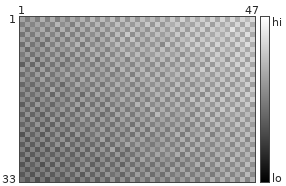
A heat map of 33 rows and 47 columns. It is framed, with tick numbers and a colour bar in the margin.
Ninth with the lowest average: bottom left. Ninth with the highest average: top right. Grain: checkered. Odd rows or columns: none. Slope: up to the top right.
